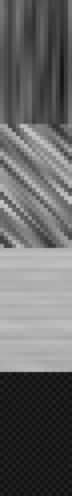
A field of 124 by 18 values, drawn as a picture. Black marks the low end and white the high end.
The table splits into 4 rows of 1 panel. Panel 1,1: low, streaked downward. Panel 2,1: middling, slanting down to the right, strong in contrast. Panel 3,1: high, streaked across, faint in contrast. Panel 4,1: very low, checkered, faint in contrast.
